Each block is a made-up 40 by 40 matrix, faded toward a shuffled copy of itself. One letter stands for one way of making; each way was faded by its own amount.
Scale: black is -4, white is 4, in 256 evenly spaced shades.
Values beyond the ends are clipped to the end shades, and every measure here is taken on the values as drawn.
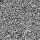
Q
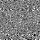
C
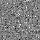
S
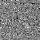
C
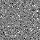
S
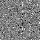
S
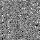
S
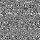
C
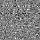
C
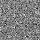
Q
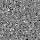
S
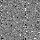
S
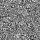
Q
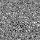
C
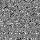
C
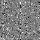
S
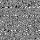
C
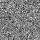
Q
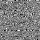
C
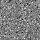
S
